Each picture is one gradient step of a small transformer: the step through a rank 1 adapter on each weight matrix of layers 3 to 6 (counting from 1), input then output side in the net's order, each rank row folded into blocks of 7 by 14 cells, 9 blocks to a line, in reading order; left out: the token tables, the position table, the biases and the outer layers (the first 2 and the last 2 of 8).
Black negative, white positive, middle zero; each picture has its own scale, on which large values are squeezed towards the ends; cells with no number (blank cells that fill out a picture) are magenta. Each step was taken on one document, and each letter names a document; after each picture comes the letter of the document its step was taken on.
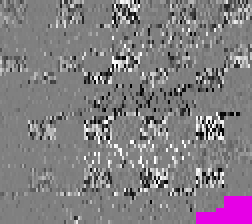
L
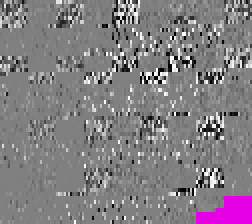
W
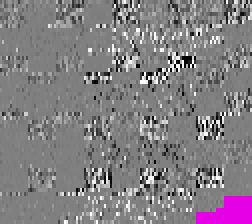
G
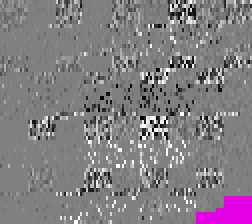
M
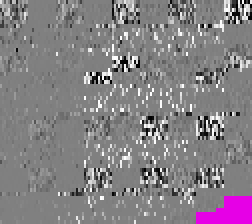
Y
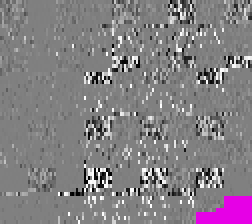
Y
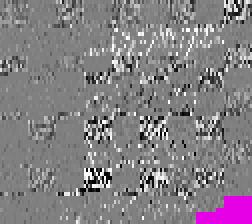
L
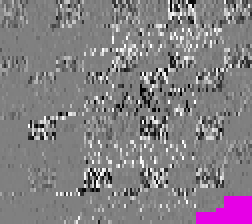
M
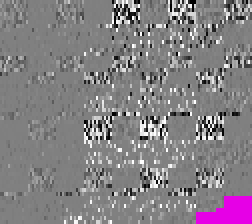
M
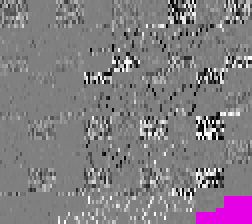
G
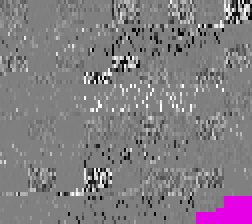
Y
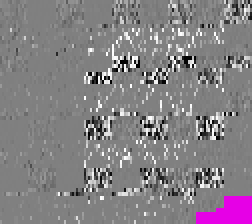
Y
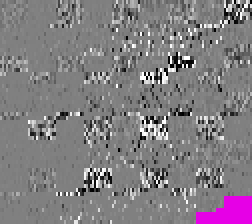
M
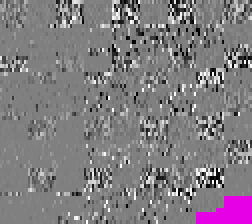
G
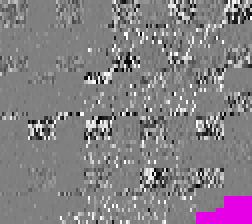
G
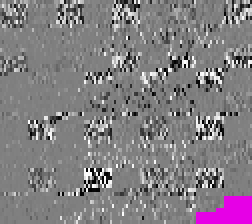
L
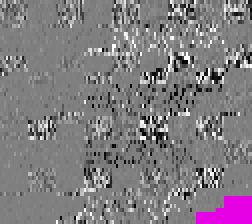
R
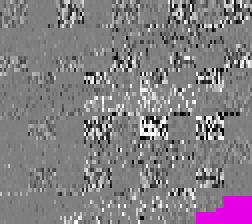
M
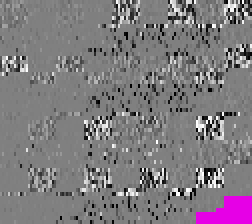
R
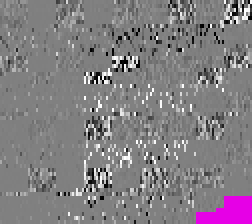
Y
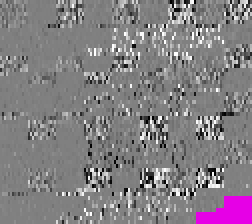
R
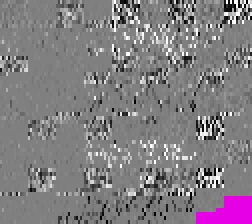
G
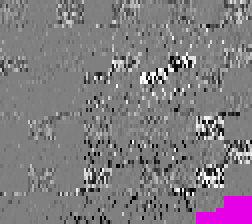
L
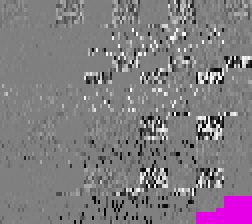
W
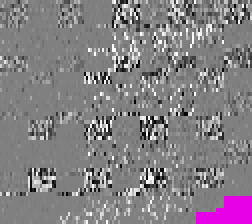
G
